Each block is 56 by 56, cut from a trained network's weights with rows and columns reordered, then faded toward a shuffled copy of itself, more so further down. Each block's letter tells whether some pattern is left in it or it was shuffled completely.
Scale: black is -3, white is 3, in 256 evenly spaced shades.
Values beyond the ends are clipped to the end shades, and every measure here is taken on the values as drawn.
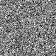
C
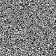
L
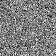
L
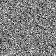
L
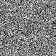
C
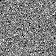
C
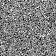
C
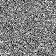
L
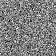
C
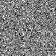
L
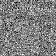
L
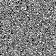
C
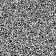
C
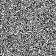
C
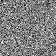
L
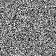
C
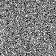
C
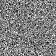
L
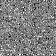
L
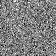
C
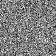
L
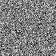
C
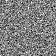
C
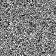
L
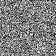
L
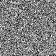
C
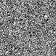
C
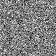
C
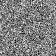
C
